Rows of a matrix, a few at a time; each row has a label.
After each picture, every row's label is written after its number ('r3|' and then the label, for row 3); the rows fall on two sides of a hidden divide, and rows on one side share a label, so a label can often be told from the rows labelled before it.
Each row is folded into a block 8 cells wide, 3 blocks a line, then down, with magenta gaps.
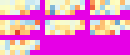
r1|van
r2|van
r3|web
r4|van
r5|van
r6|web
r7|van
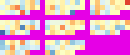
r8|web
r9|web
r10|web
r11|web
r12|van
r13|van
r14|van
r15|van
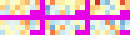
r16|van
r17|web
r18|web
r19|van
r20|van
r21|van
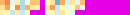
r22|web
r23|web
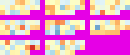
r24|van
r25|web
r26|van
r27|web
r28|web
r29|van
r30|web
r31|van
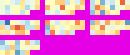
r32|van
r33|web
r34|web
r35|van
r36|web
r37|van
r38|van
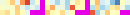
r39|van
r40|web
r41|web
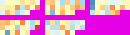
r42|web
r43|web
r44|van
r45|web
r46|van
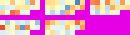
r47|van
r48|web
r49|web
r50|web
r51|web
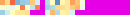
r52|web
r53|van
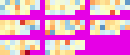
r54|van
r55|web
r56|van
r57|van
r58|web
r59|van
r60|van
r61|van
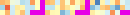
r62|web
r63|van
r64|van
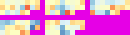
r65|web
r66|web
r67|van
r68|van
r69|web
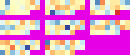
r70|van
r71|web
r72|van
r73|van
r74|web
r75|web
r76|web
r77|van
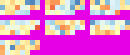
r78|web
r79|web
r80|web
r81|van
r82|van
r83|van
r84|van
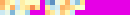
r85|web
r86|van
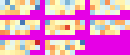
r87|van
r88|web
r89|web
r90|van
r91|van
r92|van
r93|web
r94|web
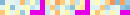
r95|van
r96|web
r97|van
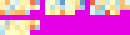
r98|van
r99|van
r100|web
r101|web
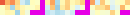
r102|web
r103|web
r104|web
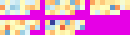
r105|web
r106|van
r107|web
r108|web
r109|van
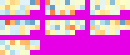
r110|web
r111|van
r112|van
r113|web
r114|van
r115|van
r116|van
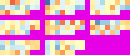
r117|van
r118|van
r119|van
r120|web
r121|web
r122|web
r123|van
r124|van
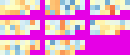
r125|van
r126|web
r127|van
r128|web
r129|van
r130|van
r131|web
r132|van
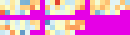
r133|web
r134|web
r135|web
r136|web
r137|van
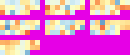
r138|van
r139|web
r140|web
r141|van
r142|web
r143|web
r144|web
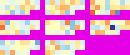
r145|van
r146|van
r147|web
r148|web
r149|web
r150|web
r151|van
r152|web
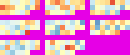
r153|web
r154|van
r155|van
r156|van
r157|van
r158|van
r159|web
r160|van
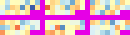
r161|van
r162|web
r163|web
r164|van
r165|van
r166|web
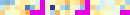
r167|van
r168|van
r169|van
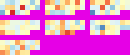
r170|van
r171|web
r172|web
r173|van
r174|van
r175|van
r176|van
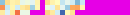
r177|van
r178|web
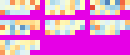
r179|web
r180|van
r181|web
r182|web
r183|van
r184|web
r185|van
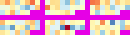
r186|web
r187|web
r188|web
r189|van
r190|van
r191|web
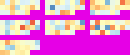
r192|web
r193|van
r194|web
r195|van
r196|van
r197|van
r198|van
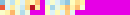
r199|web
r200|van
